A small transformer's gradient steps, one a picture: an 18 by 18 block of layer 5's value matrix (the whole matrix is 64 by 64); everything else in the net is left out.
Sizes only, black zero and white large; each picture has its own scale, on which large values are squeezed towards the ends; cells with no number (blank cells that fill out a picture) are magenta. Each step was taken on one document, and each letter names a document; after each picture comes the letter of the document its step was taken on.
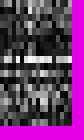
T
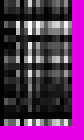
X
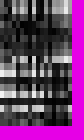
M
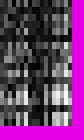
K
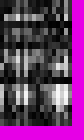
K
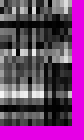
M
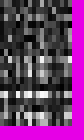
T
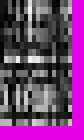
T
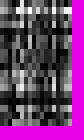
X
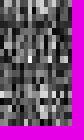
T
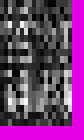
K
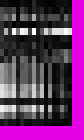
M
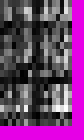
K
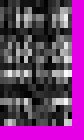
K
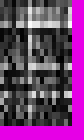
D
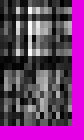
D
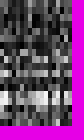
T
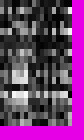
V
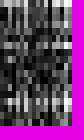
K
